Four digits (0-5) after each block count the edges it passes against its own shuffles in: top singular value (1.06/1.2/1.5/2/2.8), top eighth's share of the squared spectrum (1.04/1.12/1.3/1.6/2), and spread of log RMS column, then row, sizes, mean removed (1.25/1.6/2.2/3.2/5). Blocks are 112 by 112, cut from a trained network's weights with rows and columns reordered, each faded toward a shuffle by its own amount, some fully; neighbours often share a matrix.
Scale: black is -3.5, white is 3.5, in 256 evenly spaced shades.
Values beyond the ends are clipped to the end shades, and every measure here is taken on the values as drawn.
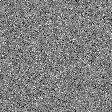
0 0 0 0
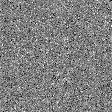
0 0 0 0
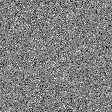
0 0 0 0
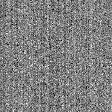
3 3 1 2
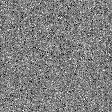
0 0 0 0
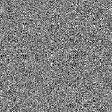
3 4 3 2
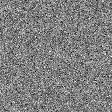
0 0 0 0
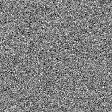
2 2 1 1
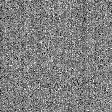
2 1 0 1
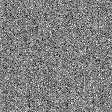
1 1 0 0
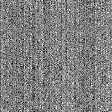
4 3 1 3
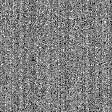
3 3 0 2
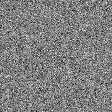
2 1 0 0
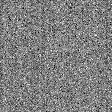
1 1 0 0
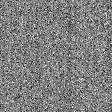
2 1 0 0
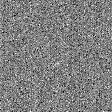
1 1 0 0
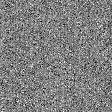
1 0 0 0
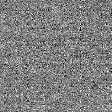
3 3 3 1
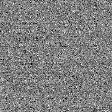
2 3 2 1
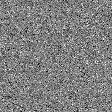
1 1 1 0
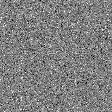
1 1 0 0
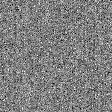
1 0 0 0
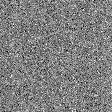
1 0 0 0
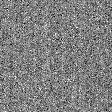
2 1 0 0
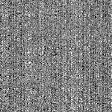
4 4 2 3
